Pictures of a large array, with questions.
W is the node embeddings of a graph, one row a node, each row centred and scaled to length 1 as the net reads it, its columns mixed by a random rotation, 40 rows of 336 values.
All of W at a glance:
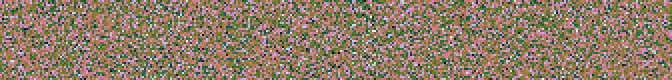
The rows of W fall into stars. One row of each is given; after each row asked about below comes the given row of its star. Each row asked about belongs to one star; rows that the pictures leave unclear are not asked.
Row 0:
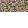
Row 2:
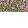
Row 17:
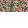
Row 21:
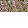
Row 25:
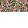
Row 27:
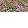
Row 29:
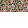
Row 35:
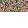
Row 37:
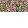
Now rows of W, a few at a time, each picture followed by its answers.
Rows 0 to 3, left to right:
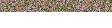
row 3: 35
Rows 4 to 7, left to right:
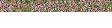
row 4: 35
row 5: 29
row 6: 21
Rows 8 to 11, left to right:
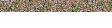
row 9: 29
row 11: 17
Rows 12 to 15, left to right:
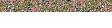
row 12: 0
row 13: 29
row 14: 25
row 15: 27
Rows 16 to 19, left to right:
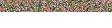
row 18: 37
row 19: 25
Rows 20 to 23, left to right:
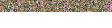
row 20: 0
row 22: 37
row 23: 2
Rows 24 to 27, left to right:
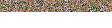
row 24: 17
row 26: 0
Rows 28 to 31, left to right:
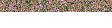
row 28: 35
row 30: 17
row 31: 37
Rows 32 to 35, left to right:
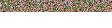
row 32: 27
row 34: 21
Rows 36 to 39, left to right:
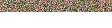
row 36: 17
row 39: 25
